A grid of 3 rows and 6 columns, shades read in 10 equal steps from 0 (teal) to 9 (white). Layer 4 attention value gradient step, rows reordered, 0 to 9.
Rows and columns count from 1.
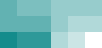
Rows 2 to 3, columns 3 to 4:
3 5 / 1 6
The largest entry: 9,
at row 3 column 6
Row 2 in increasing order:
3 3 3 5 6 6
